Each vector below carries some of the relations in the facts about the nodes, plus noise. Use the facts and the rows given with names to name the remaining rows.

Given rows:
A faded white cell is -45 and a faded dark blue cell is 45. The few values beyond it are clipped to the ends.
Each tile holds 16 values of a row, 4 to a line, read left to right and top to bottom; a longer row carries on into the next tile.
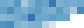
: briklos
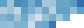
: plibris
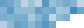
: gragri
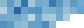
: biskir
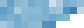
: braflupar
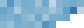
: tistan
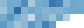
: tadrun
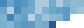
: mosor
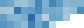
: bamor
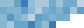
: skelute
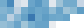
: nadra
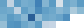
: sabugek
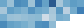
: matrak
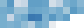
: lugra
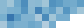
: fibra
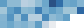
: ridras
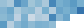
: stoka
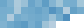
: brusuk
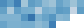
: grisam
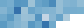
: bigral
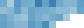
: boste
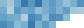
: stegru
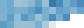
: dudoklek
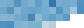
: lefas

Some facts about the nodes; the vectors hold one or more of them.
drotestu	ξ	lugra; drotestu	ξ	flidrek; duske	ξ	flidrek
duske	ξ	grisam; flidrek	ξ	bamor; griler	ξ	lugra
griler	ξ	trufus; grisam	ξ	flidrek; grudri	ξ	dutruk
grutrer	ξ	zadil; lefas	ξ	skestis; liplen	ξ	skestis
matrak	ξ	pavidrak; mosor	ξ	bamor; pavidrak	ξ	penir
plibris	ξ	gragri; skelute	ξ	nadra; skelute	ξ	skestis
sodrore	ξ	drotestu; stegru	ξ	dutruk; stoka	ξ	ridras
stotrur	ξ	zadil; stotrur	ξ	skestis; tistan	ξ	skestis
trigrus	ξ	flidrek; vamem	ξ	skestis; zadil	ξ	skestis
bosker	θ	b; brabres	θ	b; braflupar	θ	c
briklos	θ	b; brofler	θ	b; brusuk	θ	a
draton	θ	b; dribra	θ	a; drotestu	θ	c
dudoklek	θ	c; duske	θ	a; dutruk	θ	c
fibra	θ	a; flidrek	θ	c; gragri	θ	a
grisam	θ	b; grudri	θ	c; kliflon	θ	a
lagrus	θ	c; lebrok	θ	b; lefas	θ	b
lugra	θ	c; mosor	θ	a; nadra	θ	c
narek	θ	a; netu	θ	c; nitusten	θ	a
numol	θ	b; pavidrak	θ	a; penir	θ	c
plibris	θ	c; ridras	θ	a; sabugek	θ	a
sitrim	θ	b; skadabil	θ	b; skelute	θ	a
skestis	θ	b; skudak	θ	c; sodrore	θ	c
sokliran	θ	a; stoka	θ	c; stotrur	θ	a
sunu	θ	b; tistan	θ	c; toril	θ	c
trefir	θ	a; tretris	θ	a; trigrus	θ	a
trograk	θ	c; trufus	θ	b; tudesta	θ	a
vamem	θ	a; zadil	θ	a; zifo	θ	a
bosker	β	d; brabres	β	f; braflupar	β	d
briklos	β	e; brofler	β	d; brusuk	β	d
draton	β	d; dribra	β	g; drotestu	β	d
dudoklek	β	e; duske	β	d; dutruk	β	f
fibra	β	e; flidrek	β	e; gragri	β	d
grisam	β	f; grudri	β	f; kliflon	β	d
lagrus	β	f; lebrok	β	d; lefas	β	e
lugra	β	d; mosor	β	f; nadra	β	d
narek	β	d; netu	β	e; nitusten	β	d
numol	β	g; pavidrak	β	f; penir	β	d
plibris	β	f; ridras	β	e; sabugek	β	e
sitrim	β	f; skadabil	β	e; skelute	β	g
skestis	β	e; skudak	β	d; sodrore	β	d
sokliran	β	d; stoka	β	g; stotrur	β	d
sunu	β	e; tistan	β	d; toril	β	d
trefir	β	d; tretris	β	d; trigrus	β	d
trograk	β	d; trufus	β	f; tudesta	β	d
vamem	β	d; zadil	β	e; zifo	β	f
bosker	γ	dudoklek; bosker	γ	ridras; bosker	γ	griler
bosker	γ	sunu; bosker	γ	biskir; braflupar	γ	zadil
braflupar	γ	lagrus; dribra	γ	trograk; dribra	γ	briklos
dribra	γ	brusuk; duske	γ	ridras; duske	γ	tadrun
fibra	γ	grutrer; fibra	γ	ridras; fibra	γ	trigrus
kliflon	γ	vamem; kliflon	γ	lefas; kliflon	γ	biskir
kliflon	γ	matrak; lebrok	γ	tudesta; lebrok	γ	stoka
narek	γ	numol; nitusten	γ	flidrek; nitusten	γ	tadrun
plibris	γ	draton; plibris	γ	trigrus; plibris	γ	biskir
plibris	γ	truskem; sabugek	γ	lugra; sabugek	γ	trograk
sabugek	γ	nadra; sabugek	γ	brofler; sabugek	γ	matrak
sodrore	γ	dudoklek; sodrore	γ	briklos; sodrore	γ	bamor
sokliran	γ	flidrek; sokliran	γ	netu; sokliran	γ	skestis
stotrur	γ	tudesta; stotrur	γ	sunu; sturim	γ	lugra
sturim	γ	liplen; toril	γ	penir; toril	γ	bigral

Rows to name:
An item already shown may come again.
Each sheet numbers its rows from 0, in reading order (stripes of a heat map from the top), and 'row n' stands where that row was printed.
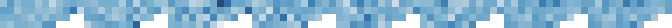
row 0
tistan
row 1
sokliran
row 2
ridras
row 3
bosker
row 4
dribra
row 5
skelute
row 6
boste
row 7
boste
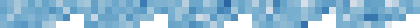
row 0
brusuk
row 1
draton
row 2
trigrus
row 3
sodrore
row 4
lugra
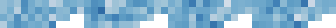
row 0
kliflon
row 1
skestis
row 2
sturim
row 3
liplen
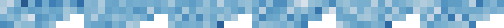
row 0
griler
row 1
vamem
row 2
lebrok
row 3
grudri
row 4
sokliran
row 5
bosker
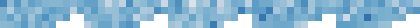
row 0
zifo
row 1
gragri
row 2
penir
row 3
zadil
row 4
brofler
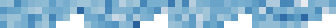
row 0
numol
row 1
duske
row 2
pavidrak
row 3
dutruk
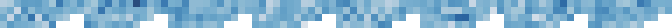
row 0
bosker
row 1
grutrer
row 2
skadabil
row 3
trograk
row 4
lagrus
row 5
trufus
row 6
trigrus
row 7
sunu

